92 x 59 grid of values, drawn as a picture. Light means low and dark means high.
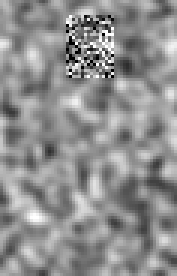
No regular stripes run through it. Neither half mirrors the other. An odd patch, rougher than its surroundings, sits in the top middle. The top middle is the roughest part. The field is mottled with small blotches.
